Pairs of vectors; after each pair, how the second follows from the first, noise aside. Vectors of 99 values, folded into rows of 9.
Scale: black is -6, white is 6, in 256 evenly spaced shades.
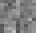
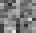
scaled up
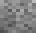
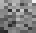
scaled up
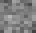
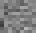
shuffled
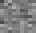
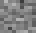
shuffled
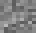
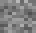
shuffled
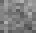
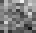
scaled up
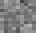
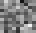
scaled up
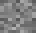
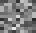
scaled up
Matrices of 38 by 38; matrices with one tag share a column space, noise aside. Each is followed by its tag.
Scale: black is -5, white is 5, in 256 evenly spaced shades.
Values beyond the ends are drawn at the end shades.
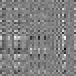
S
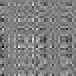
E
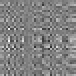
E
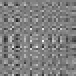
E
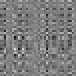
S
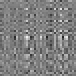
S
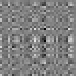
E
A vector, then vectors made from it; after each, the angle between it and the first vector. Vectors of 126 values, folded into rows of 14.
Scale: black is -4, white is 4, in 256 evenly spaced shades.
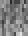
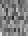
orthogonal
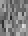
partly aligned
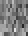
orthogonal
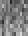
nearly parallel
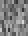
partly aligned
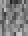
nearly parallel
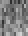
nearly parallel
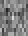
orthogonal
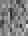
partly aligned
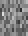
partly opposed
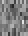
orthogonal
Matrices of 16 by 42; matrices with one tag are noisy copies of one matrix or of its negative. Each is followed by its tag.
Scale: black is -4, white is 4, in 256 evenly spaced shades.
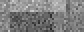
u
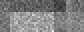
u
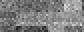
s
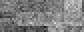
s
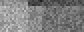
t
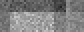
u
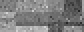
s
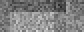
u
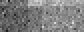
t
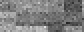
s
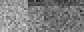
t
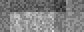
u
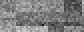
s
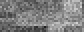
s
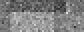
u
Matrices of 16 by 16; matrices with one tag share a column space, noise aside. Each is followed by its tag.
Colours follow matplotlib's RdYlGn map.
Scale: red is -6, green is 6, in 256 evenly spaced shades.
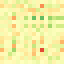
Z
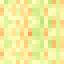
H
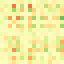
Z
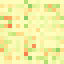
Z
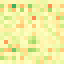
Z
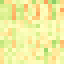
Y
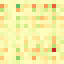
Z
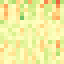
Y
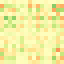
Z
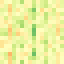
H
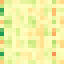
H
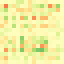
Z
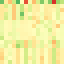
Y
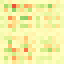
Z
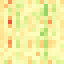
H
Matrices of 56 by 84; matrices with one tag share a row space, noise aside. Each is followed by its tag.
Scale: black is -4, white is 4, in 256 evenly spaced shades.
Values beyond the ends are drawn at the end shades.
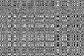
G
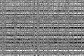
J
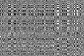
G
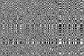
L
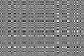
G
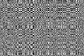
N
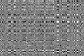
G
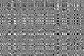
G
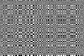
N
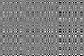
L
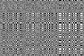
L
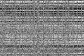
J
